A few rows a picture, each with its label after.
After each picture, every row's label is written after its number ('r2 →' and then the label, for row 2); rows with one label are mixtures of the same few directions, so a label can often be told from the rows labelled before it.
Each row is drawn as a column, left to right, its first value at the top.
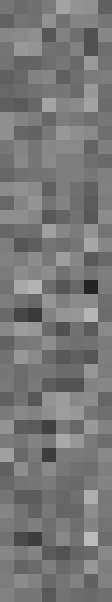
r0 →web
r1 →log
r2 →log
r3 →web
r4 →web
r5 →web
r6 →log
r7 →web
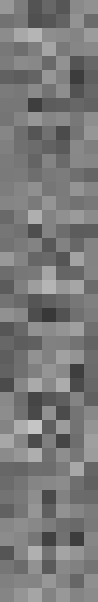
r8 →web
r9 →web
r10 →web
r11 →log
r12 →web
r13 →log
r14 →web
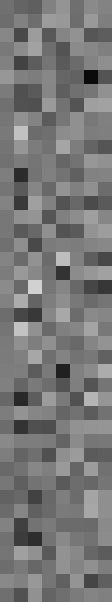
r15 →log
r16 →web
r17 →log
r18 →web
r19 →log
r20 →web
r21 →log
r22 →log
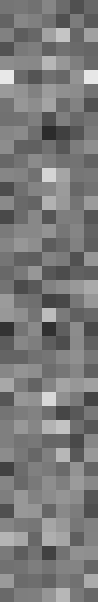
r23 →log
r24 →log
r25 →log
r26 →web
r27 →web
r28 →web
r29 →log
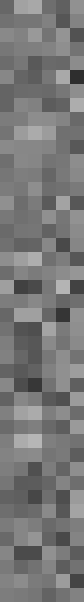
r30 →log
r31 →web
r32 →web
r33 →web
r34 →log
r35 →log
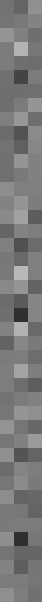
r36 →web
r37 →log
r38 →web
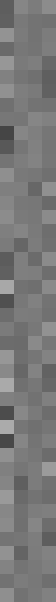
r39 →web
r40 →web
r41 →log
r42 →log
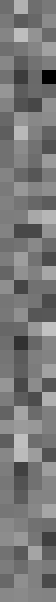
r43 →web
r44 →web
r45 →web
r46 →log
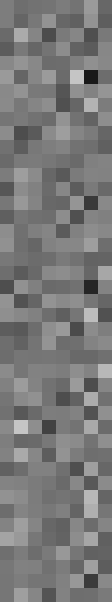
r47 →log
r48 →web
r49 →web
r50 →web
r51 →web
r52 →log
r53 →log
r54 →log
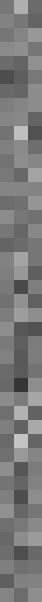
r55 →log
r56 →web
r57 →web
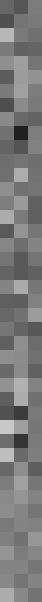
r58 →web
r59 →web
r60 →log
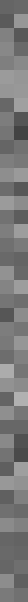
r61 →log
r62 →web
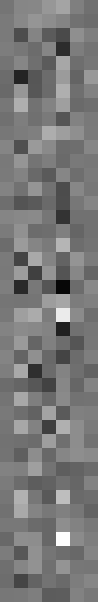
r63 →log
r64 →log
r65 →log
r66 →web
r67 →log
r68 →web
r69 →log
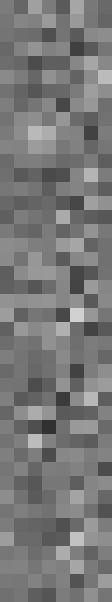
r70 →log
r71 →web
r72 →web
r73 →web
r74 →web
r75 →log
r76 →web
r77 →log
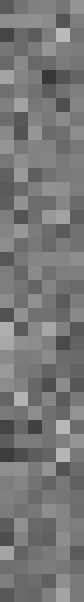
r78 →web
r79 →web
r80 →web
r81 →log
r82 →web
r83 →web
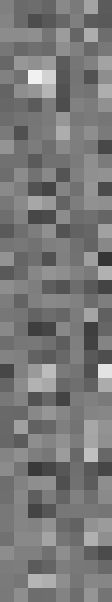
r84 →log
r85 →web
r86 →log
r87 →log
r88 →web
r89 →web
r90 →web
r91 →log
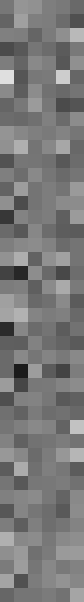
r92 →log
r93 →log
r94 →log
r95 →log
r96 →log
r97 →web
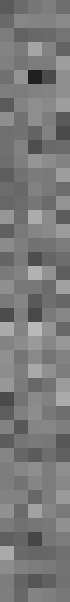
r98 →web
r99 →web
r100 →log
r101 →log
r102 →web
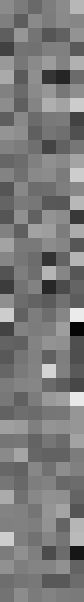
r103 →log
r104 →web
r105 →web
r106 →log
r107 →log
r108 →web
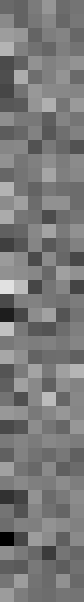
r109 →log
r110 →log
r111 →log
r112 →web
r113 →log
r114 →log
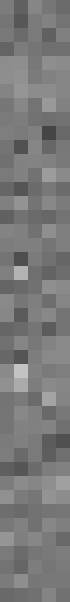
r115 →log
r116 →log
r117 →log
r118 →web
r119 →web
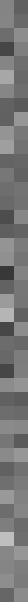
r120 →log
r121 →web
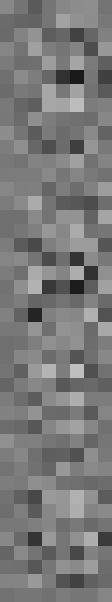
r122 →web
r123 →log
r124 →log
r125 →log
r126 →log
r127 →log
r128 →log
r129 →log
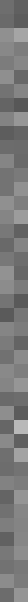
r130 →log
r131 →web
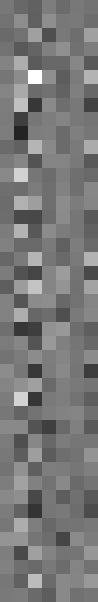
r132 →log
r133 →web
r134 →log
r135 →web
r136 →log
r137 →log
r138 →log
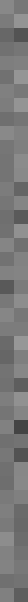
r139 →log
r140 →web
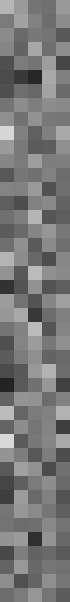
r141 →web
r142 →log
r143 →log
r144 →log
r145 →web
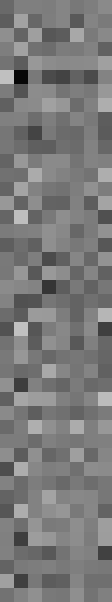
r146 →log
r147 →log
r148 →web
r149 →log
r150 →log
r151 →web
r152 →log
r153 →web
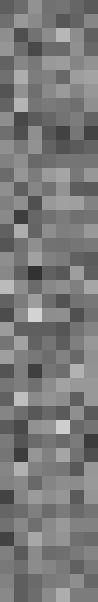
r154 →log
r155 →web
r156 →log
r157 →web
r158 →web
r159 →log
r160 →web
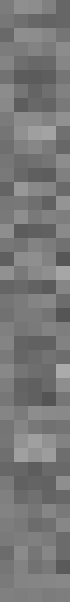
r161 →log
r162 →web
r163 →web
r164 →web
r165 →log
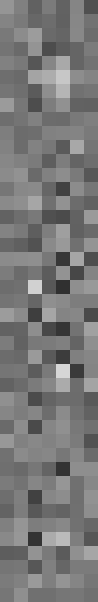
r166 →web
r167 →web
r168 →log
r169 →log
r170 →log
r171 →log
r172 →web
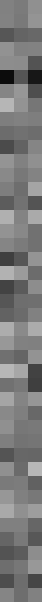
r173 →log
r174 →log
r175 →log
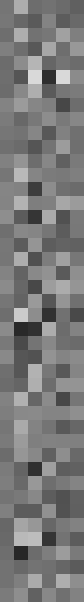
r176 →log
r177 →web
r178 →log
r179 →log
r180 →log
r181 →log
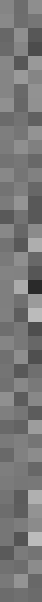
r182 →web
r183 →log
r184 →log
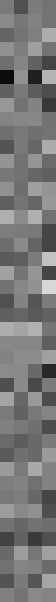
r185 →log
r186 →web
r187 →log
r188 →log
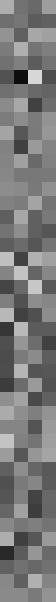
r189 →web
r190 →log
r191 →log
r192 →web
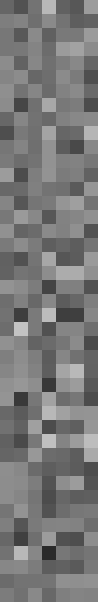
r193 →web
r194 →web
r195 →web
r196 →web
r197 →log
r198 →log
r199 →web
